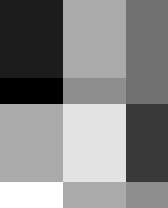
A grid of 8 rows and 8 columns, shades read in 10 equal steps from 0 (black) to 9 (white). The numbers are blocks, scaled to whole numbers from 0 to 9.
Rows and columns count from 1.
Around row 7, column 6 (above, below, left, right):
8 6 8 2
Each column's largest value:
9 9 9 8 8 8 5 5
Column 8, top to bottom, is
4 4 4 4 2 2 2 5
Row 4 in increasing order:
0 0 0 4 4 5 5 5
